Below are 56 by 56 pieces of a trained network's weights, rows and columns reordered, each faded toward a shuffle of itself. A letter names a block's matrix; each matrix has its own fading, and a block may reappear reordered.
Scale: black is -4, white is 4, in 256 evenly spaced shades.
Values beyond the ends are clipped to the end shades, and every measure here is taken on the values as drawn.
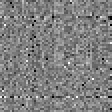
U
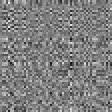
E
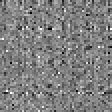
U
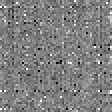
U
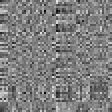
E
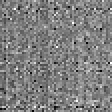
U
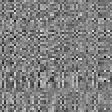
E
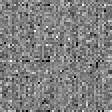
U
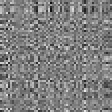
E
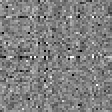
U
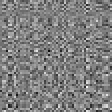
E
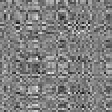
E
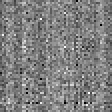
U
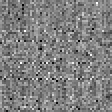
U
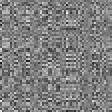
E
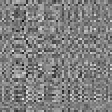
E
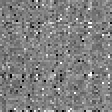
U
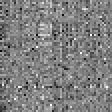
U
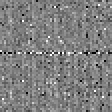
U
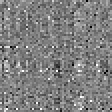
U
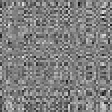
E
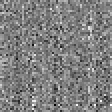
U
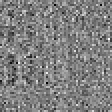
U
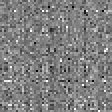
U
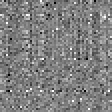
U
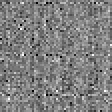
U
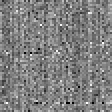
U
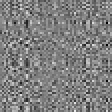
E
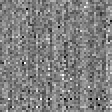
U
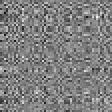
E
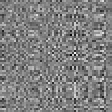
E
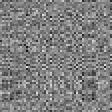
E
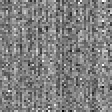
U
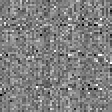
U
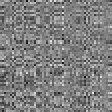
E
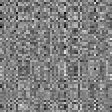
E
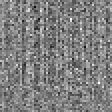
U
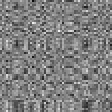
E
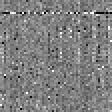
U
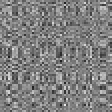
E
